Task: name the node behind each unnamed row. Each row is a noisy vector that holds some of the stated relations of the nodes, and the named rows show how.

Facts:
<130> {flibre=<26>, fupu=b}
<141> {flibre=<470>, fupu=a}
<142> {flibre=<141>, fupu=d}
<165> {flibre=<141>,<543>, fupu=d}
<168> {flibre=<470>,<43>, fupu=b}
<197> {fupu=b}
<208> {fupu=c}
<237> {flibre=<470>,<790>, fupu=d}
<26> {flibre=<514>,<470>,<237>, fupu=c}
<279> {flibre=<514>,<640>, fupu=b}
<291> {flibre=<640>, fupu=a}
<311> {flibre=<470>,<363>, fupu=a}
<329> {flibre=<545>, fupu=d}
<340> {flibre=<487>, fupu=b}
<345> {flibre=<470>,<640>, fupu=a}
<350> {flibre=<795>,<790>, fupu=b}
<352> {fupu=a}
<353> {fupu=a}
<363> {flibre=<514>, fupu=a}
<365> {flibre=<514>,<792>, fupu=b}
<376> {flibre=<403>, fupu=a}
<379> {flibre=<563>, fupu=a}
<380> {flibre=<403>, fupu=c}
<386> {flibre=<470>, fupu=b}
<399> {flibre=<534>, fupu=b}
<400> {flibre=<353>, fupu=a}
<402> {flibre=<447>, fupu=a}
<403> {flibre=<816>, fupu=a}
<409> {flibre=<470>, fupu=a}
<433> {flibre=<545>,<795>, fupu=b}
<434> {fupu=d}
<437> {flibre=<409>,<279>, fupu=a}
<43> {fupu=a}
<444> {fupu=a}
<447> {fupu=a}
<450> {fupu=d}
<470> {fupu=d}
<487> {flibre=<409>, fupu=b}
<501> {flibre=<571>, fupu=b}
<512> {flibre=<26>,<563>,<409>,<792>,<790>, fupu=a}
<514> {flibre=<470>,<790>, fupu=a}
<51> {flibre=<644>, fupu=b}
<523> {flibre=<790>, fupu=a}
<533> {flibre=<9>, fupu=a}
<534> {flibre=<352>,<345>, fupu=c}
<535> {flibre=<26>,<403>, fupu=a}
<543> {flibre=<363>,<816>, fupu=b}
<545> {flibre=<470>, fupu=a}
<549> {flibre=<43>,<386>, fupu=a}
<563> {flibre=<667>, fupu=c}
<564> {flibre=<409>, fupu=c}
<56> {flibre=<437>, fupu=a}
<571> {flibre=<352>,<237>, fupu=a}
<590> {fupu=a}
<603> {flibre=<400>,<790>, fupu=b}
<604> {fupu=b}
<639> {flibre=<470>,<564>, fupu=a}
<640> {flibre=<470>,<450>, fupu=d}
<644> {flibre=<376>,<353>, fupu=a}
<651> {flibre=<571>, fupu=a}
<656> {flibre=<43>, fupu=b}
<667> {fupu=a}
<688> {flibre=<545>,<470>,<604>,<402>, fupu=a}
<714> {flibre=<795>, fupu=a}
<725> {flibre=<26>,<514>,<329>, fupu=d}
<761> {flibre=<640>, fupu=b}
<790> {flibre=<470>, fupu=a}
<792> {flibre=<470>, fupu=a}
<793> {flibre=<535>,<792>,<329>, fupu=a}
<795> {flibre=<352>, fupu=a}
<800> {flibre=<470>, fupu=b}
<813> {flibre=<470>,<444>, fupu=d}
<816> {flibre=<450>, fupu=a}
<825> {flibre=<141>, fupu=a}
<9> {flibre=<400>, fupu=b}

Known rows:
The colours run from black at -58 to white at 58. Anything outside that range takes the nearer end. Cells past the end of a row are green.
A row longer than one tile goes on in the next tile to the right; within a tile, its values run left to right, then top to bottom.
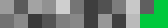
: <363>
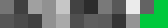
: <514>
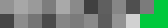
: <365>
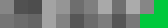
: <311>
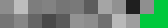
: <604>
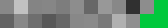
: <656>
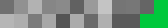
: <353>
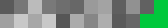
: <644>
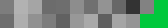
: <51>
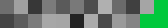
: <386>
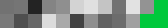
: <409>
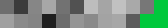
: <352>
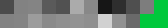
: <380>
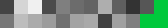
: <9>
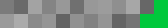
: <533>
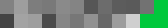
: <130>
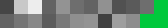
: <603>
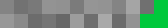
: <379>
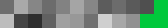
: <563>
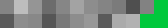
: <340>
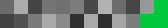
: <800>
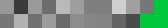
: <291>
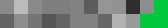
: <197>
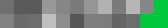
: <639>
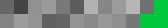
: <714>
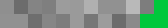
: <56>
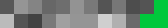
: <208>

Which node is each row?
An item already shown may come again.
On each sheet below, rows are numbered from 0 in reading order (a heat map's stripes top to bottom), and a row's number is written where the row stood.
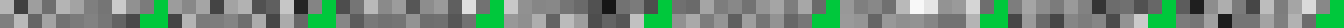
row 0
<291>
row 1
<761>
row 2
<523>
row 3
<725>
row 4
<533>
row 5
<437>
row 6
<365>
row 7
<571>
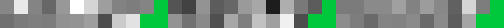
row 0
<487>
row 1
<534>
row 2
<512>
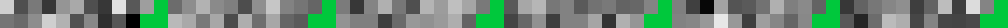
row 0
<640>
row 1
<353>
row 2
<352>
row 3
<350>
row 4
<545>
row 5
<790>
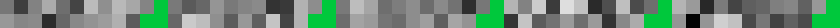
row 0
<352>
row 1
<535>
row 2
<51>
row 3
<279>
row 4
<470>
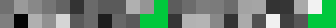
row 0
<237>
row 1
<403>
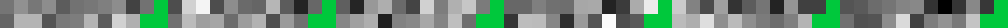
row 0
<433>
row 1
<9>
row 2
<795>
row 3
<403>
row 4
<329>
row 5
<26>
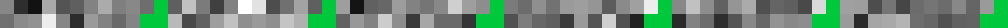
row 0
<545>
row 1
<564>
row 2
<345>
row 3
<816>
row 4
<543>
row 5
<813>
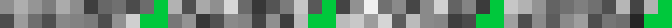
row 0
<365>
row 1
<363>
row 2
<400>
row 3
<450>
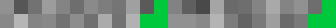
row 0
<793>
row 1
<688>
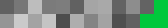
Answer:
<644>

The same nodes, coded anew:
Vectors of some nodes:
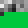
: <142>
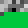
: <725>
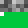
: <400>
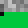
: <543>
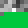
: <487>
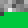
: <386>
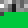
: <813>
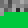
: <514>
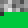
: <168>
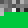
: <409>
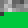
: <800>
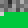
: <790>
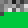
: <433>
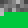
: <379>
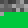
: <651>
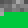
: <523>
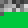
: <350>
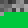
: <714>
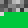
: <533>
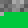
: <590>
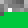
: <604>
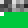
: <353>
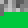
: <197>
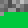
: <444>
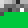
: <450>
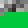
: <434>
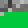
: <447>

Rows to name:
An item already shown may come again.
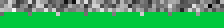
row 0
<487>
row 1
<51>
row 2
<352>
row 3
<51>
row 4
<603>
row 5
<790>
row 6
<237>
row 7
<564>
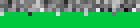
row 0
<790>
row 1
<279>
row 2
<790>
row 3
<409>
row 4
<329>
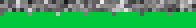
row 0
<688>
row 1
<512>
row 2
<795>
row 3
<793>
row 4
<340>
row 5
<291>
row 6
<816>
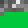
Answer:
<793>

